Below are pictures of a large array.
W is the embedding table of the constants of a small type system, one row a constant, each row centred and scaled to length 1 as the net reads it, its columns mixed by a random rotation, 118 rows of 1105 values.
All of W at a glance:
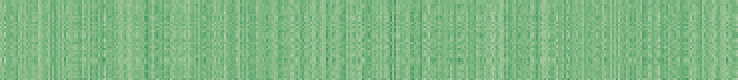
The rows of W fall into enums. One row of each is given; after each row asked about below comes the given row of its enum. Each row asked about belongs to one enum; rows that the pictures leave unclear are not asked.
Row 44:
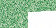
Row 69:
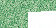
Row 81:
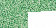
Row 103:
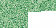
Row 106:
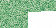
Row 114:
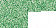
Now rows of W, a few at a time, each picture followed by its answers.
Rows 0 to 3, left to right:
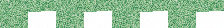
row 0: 106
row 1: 81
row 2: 81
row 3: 106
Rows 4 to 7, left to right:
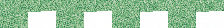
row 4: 81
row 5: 81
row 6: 114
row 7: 114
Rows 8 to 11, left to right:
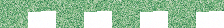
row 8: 44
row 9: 103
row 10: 106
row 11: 114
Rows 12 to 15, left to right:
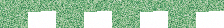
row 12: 81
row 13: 103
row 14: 106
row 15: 81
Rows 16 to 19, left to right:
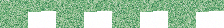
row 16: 106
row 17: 103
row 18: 103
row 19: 44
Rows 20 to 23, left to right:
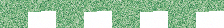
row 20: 103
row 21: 44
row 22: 106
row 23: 69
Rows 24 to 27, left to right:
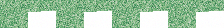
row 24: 69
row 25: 81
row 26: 69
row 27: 44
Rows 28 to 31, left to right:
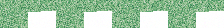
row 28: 81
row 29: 81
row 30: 103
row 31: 69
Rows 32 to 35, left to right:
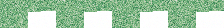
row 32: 44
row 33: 106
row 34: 81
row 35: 106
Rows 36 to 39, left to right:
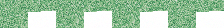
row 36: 81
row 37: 44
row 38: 44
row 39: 106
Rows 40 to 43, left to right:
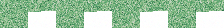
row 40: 103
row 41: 114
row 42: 44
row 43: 114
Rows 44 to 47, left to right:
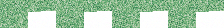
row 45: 114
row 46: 81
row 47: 81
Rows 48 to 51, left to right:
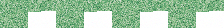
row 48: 103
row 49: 114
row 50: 106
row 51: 103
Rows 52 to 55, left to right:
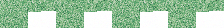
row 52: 114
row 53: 103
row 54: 114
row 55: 103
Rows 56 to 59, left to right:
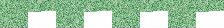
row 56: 103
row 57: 44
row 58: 103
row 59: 81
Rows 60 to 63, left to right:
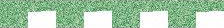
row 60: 44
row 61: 44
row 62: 69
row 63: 106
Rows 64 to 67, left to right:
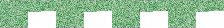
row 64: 106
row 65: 81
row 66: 114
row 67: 44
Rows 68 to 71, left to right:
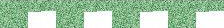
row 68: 103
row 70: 81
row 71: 69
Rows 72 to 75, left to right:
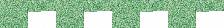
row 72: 114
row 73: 114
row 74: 103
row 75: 114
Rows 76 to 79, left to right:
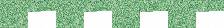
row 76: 44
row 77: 44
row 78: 114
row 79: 69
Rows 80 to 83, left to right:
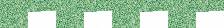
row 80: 44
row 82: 44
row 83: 81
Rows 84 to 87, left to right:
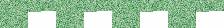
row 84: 106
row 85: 81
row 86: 103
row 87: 114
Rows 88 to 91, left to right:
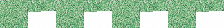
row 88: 114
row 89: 114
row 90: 114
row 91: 114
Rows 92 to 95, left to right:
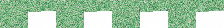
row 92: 106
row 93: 106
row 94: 114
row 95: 44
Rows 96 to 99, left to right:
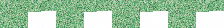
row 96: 103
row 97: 81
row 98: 114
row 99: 103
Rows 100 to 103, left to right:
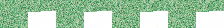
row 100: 81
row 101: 44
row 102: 103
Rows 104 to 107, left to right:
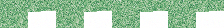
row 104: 44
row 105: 44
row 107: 69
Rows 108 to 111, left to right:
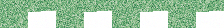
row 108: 44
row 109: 81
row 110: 69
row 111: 103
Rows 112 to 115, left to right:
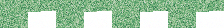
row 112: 81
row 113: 44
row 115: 103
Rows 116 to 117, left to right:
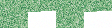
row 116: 81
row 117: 44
